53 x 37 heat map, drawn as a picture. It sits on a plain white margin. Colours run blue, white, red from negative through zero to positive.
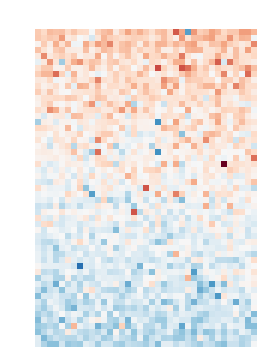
Grain: fine. Histogram: bell-shaped. Stripes: none. Slope: up to the top. Odd rows or columns: none.
